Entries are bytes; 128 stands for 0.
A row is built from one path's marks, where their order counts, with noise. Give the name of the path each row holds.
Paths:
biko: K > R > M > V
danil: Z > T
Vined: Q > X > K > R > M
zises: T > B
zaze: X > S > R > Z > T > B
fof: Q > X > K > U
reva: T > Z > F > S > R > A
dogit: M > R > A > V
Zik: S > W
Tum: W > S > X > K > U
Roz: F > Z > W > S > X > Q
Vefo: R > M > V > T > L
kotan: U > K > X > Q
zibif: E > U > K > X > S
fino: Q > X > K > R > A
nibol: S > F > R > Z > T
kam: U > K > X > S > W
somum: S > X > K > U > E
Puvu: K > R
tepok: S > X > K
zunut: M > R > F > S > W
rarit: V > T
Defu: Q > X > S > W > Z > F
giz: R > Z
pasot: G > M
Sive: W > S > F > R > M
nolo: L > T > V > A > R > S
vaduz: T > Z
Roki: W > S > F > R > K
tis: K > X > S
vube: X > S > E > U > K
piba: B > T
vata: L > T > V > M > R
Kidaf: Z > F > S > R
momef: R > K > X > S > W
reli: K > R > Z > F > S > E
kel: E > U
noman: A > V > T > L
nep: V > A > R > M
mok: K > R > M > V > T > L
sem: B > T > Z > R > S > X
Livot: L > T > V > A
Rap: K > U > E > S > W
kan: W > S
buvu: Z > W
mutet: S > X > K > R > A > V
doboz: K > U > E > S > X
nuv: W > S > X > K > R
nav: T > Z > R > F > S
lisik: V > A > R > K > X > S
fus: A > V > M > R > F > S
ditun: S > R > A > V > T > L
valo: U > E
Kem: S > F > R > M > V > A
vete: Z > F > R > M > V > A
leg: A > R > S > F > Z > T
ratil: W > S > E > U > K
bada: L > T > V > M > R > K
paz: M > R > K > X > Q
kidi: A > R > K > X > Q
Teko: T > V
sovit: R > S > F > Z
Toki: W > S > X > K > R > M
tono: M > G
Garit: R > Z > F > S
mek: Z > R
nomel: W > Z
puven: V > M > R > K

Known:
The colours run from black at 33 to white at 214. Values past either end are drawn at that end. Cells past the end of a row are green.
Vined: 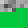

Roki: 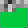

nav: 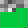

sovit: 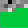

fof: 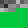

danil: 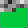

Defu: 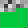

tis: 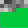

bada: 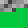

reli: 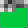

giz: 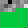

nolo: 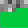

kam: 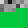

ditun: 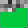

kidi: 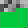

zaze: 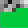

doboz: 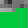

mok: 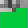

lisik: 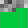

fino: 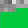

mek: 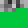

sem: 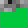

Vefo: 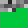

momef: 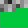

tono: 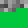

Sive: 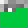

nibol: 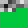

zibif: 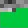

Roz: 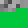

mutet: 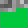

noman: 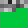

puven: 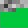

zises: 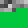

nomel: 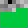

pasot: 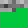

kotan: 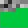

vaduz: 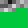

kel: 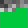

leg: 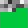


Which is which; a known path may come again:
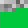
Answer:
nep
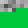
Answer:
Vined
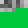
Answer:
Puvu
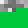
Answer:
Toki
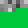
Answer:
nolo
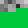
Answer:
Zik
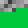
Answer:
bada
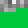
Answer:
Livot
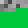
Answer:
Roz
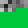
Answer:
valo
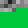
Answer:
tepok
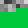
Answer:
Rap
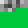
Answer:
vata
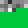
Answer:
Garit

